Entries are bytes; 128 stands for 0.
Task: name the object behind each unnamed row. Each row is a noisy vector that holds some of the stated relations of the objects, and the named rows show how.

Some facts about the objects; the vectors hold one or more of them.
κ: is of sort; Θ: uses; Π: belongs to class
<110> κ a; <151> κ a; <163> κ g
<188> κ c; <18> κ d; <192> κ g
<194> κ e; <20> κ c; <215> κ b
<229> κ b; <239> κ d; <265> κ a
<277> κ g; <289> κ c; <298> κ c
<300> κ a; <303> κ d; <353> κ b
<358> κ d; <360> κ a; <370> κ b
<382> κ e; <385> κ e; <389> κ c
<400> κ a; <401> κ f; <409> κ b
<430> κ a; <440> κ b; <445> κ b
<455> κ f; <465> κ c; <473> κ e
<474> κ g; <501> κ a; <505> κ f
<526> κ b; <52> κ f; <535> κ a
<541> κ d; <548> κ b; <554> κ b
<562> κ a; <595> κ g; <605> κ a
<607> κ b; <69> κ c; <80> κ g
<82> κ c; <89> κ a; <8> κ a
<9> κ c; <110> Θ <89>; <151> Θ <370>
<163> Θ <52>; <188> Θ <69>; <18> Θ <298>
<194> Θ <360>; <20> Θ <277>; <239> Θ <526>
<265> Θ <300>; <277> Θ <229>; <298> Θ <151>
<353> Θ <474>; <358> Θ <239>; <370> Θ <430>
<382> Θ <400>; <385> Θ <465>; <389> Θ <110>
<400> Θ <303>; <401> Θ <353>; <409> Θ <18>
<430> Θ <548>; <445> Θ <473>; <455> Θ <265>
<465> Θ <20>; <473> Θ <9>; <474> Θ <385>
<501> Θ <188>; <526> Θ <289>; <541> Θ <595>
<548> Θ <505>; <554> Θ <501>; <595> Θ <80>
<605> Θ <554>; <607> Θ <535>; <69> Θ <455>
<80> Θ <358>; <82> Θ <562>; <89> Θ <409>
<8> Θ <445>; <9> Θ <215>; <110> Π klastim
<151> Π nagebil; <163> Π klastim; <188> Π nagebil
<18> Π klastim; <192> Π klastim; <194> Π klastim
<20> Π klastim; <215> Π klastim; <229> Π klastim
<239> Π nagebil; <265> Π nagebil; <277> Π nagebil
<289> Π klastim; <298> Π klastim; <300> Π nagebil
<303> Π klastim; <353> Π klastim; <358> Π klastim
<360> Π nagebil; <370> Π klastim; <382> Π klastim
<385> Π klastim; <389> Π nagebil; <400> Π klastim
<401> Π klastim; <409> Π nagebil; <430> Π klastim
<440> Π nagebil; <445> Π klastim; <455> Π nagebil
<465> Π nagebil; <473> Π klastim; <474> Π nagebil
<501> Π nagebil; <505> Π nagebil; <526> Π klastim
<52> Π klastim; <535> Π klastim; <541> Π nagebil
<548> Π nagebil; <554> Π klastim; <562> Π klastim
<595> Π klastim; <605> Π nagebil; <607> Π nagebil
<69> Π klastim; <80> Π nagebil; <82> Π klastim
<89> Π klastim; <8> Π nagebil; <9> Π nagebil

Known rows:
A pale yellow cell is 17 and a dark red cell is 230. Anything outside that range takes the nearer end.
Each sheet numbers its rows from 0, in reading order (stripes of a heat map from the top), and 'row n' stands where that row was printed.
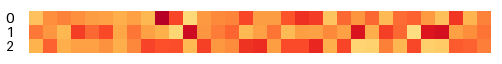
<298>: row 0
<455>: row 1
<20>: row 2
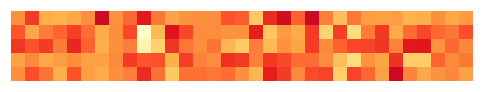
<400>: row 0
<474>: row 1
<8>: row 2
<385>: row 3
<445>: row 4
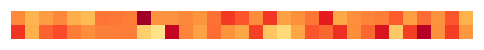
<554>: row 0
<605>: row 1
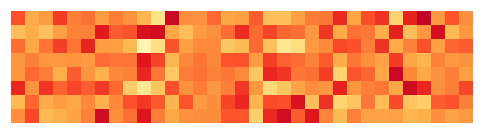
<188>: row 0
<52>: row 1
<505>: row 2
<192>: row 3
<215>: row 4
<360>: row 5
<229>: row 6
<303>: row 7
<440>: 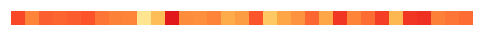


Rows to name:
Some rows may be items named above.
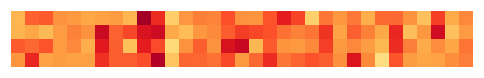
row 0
<18>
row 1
<163>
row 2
<194>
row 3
<595>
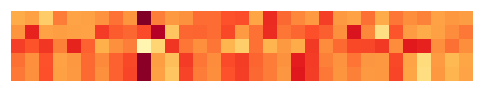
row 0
<69>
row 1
<595>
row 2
<8>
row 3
<82>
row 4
<82>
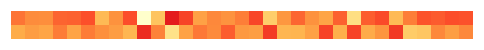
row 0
<465>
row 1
<430>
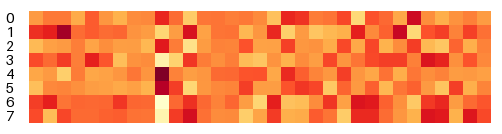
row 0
<215>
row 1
<389>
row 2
<370>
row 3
<9>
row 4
<69>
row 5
<298>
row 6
<541>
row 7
<239>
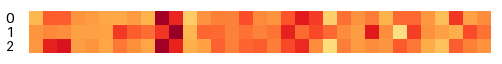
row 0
<18>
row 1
<358>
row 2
<89>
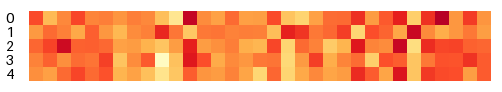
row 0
<501>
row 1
<215>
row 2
<409>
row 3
<277>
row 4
<151>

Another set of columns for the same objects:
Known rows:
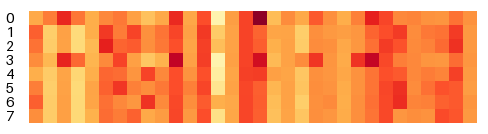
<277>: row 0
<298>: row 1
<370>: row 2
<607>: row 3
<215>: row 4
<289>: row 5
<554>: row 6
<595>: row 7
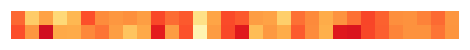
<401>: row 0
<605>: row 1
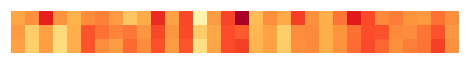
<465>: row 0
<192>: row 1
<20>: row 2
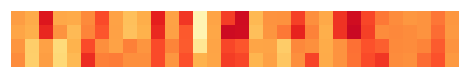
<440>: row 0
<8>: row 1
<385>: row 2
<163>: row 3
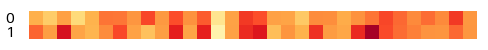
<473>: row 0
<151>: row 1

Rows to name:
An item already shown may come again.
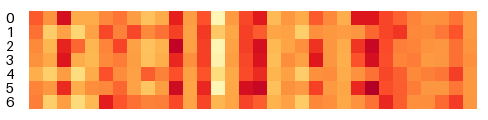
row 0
<605>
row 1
<18>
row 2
<607>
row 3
<474>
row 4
<229>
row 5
<409>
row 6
<430>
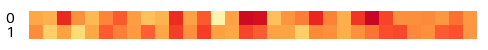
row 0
<8>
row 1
<69>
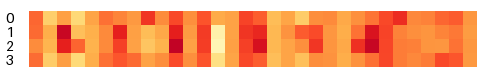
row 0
<554>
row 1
<239>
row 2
<607>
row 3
<358>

